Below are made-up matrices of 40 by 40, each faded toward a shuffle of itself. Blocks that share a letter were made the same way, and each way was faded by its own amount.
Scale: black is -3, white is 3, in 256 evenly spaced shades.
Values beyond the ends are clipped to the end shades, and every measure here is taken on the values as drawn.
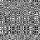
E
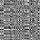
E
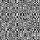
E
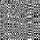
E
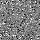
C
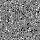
C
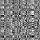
E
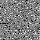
C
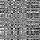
E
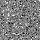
C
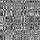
E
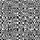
E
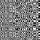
E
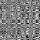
E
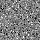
C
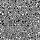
C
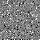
C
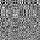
E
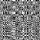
E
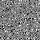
C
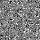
C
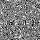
C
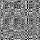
E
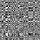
E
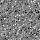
C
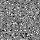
C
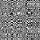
E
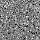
C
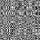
E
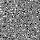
C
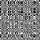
E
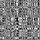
E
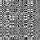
E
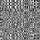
E
